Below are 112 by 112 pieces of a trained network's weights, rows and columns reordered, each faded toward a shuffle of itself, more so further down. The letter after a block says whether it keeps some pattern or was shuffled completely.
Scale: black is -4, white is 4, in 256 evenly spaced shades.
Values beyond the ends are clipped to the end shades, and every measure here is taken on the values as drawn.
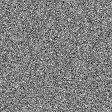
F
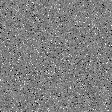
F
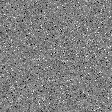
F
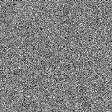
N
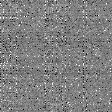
N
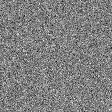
F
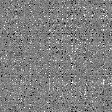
N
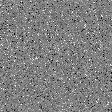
F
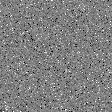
F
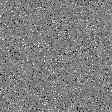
F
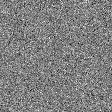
F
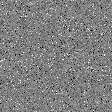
F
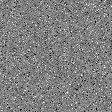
F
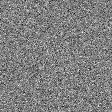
F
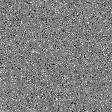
F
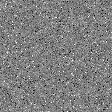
F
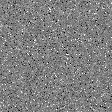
F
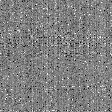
N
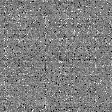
N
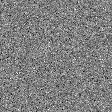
F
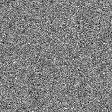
N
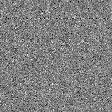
N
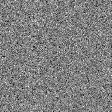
N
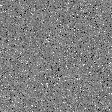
F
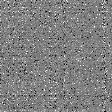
N
